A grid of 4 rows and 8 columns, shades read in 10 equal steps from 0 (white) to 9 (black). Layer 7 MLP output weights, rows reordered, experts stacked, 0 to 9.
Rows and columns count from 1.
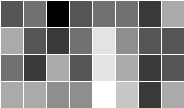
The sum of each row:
46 38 38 26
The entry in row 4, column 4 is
4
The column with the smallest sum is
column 5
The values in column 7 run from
6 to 7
